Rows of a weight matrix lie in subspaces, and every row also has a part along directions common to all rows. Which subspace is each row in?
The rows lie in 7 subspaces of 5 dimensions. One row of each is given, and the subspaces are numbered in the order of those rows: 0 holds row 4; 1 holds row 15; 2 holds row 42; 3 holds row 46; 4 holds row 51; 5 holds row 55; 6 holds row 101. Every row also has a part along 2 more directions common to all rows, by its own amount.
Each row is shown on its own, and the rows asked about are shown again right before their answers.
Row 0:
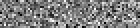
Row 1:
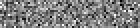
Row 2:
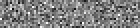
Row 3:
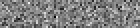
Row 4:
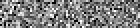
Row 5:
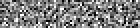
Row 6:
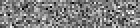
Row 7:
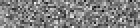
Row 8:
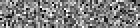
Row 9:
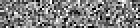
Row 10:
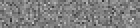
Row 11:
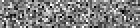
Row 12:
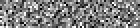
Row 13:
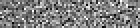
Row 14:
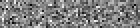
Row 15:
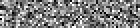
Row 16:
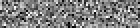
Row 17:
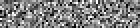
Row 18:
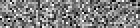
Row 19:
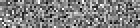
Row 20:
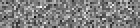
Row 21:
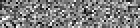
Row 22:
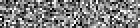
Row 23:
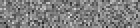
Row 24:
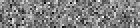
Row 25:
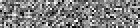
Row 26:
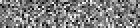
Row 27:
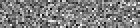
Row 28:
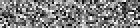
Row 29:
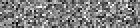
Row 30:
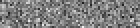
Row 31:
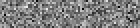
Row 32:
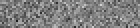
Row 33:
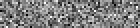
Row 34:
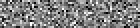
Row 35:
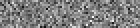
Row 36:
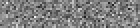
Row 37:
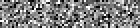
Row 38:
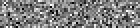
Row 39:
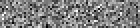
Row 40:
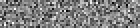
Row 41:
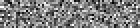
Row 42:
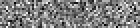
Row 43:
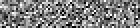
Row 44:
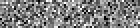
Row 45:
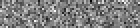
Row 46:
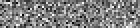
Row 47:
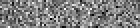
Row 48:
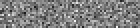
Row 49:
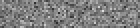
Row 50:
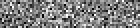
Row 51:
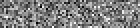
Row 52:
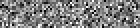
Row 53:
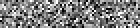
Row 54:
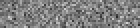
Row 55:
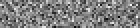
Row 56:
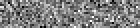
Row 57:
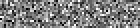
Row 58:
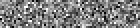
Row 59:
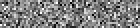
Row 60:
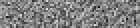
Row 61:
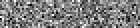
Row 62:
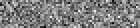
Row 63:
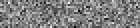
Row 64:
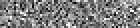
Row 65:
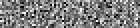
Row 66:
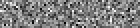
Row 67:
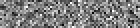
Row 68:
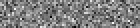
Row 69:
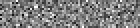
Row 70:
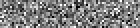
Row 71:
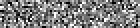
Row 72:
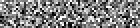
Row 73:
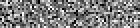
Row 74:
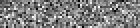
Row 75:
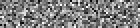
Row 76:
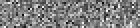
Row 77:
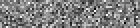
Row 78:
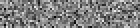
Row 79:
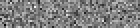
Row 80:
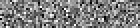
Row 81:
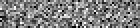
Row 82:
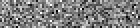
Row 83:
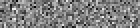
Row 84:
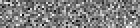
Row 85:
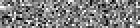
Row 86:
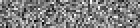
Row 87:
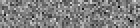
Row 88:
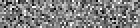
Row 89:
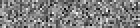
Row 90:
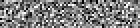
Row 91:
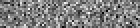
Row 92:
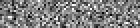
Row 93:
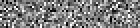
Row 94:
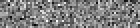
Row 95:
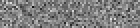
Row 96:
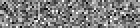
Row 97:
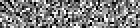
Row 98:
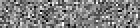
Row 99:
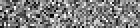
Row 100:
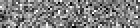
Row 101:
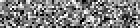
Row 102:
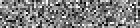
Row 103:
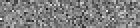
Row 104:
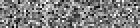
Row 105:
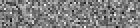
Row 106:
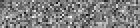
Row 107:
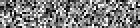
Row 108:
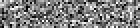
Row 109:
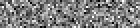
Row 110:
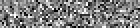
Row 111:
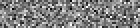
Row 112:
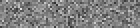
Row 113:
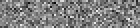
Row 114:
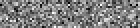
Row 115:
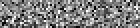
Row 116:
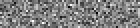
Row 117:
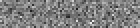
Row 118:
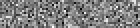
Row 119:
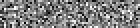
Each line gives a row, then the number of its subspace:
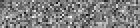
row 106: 4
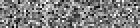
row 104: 5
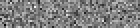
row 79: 4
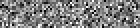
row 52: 2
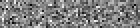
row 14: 1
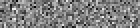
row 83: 6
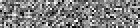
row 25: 0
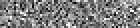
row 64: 2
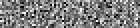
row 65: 2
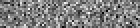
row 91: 3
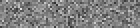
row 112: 1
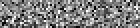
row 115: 2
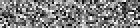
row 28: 2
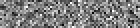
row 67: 1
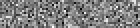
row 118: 2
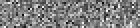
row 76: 3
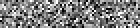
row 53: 3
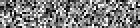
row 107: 5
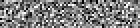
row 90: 4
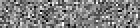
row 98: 2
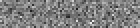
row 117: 0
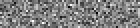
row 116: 6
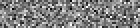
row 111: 6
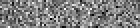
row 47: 3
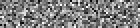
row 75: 6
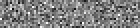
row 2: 6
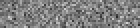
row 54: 3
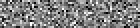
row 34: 4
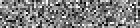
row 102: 2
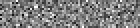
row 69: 3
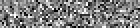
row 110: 4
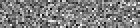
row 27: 0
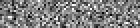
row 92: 3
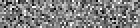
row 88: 6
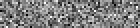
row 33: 5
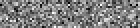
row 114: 5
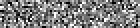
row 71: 5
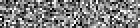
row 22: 1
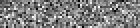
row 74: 4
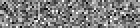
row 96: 6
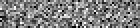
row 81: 0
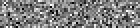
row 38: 1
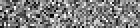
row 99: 0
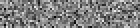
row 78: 4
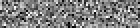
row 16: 2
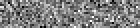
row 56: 5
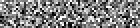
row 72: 6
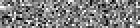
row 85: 5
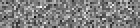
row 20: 0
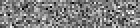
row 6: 1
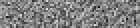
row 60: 4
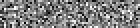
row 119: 4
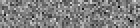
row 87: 1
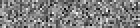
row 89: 3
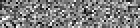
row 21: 4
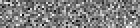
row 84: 3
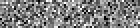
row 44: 0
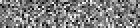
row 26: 3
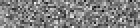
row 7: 4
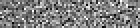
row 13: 0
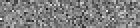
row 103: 3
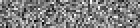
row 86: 3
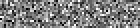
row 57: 3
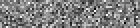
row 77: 2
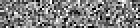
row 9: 3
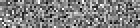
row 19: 4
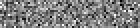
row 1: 5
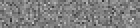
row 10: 6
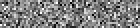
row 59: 0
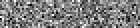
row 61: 1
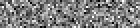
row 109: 5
